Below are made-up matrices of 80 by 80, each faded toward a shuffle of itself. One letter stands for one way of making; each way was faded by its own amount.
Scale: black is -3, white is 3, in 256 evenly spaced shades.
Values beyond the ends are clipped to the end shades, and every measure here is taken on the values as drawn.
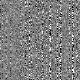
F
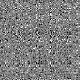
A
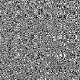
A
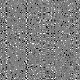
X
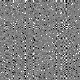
X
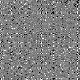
X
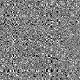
A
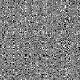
A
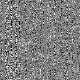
F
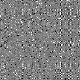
X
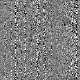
F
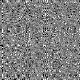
A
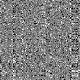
A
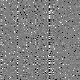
X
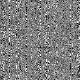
F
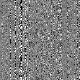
F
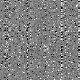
X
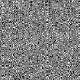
A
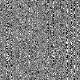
F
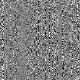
F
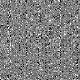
A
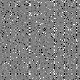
X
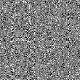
A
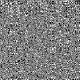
A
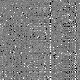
X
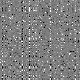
X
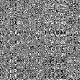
A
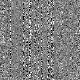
F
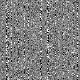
F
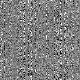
F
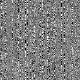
F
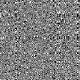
A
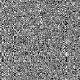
A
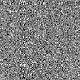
A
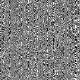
F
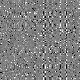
X
